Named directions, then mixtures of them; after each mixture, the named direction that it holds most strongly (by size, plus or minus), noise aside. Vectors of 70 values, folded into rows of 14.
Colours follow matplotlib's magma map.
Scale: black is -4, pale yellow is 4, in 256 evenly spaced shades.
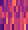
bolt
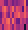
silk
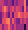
silk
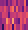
silk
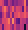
silk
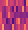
silk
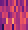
bolt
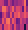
silk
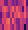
silk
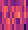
silk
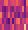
silk
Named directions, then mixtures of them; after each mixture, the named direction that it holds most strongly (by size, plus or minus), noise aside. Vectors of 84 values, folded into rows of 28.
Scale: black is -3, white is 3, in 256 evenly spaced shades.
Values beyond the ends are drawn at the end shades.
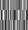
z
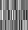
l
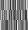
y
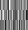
z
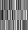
l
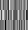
z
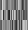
l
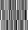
y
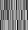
y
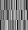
y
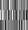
l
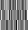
y
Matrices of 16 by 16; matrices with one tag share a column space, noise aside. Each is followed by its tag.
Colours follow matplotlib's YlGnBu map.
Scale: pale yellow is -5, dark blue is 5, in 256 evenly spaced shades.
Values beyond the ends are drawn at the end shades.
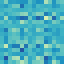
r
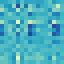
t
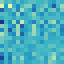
t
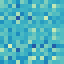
r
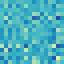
r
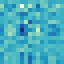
t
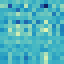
t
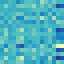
r
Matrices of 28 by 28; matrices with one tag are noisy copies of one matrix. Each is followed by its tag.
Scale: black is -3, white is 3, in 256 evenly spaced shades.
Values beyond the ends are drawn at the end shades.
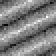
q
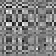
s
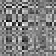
s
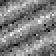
q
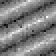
q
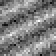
q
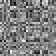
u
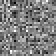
u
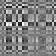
s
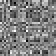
u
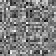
u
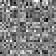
u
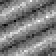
q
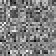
u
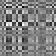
s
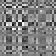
s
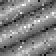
q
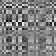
s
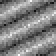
q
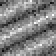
q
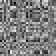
u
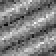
q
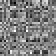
u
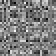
u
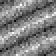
q
